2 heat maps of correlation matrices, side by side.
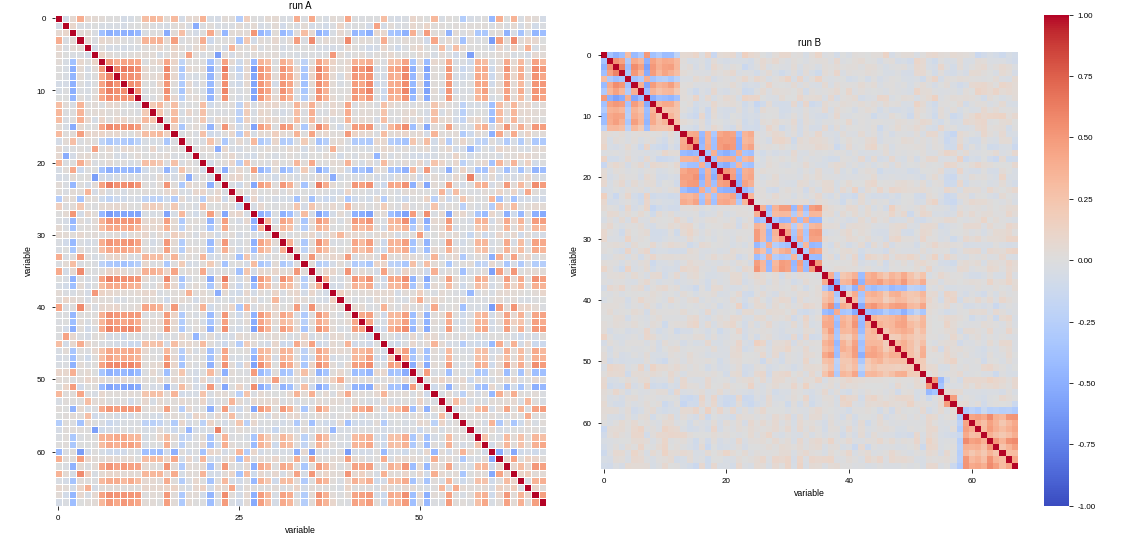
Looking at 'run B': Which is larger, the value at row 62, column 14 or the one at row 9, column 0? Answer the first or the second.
the first
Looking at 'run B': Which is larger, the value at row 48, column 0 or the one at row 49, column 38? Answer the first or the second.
the first
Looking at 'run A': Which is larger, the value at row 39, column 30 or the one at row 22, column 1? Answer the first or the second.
the first
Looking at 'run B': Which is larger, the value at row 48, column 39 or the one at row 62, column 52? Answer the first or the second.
the first
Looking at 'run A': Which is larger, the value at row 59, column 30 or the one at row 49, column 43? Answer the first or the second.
the first
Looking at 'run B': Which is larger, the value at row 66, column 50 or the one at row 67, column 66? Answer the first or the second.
the second
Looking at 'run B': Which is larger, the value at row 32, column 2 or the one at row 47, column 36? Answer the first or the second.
the second
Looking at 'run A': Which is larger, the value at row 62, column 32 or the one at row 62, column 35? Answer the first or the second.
the first
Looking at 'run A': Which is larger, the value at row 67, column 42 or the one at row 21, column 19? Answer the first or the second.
the first
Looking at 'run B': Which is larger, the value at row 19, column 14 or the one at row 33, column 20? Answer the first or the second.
the first
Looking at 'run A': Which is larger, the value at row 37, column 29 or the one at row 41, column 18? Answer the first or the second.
the first
